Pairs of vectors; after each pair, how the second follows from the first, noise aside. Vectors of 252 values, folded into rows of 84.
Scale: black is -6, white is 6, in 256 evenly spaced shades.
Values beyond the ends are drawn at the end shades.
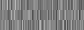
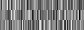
scaled up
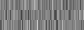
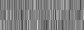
sign-scrambled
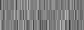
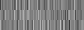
sign-scrambled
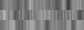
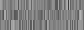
sign-scrambled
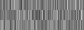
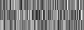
scaled up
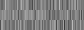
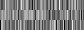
scaled up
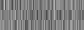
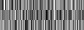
scaled up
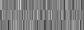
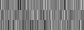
sign-scrambled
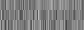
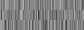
sign-scrambled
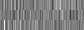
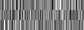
scaled up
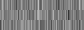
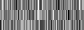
scaled up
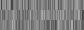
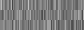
sign-scrambled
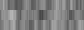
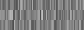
sign-scrambled
